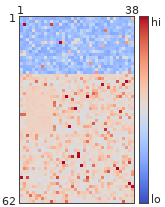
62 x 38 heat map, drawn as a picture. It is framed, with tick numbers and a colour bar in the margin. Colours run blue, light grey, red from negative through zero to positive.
The middle left is the calmest part. An odd patch, calmer than its surroundings, sits in the middle left. There are no regular stripes. The bottom part is higher, past a seam about 30% of the way down.
